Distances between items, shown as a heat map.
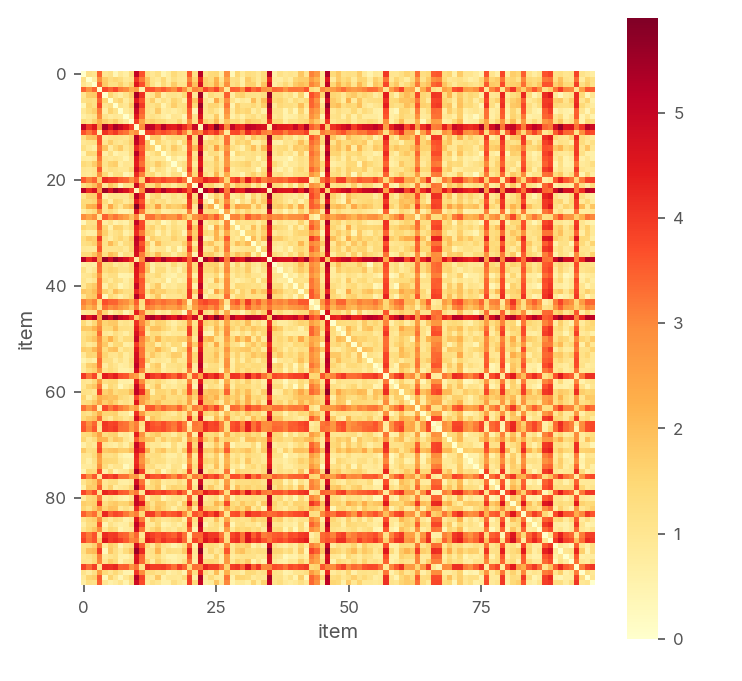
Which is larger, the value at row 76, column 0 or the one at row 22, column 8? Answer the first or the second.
the second
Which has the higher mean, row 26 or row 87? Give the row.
87
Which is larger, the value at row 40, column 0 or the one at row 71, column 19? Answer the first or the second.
the second
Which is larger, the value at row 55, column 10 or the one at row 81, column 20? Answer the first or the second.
the first
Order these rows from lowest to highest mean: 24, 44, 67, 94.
94, 24, 44, 67
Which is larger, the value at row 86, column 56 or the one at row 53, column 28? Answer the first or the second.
the second
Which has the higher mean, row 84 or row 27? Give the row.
27
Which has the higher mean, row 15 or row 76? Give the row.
76
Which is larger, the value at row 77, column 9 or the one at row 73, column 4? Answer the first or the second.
the second
